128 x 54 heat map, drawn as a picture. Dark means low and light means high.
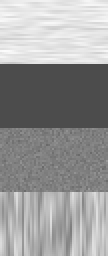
It is made of 4 by 1 panels. Panel 1,1: very high, streaked across, faint in contrast. Panel 2,1: low, flat. Panel 3,1: middling, fine-grained, faint in contrast. Panel 4,1: high, streaked downward.
